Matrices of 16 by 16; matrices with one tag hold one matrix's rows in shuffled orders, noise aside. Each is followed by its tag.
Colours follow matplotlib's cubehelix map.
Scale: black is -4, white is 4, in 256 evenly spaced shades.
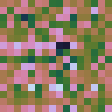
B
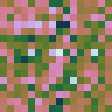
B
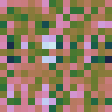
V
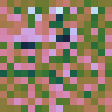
B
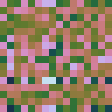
V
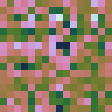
B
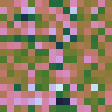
B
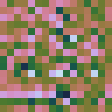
B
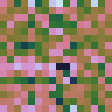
B
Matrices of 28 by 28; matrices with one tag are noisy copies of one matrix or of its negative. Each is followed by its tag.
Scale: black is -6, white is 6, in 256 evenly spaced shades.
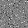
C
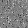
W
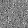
W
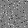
C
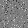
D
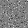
C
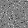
C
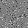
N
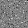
C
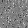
W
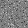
C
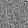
C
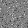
N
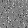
W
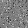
W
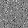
D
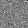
C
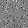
D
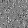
W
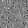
W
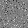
D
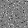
C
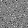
N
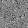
N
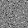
C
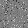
D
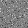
N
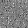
W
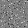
C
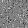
W
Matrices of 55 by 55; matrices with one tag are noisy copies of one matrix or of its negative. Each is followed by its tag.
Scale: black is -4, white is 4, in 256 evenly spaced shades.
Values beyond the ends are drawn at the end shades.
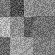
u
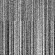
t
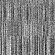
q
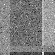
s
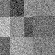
u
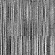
q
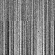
t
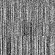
q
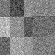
u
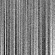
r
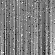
r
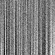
r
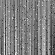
r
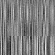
q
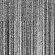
t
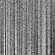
r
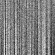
r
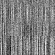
q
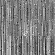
q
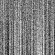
t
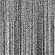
t
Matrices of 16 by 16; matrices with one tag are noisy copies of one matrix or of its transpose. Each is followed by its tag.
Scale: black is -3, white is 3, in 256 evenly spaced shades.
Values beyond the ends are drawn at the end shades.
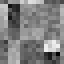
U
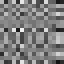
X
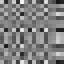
X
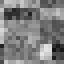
U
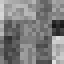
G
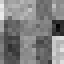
G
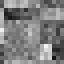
U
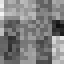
G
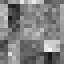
U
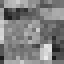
U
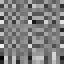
X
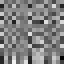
X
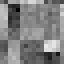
U
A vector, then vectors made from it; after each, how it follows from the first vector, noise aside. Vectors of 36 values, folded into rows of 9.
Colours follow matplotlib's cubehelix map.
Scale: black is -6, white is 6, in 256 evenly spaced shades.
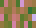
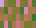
wrapped around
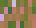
wrapped around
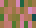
negated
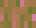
shrunk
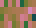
negated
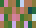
scaled up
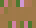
partly zeroed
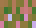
wrapped around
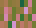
wrapped around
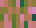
negated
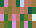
scaled up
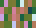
scaled up
